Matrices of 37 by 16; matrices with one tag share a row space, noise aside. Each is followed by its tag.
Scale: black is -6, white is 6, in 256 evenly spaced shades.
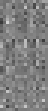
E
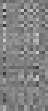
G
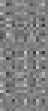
E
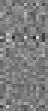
E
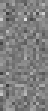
E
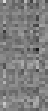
G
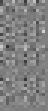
E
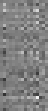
G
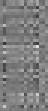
G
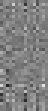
E
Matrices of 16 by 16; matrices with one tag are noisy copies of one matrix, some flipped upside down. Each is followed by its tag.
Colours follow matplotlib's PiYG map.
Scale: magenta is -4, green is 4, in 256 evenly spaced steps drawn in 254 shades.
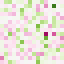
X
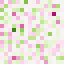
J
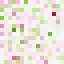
J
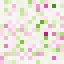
X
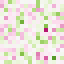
X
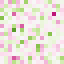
J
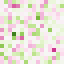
J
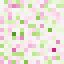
J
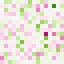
X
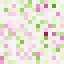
X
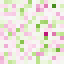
X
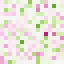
X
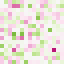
J
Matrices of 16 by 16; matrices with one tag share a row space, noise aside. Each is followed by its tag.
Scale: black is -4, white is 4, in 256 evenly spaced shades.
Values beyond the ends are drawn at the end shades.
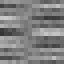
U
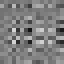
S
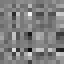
S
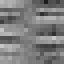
U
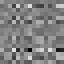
S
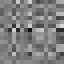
S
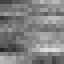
U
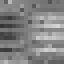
U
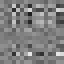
S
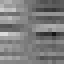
U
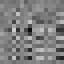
S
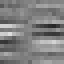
U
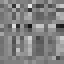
S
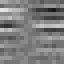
U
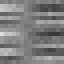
U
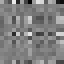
S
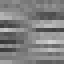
U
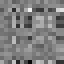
S
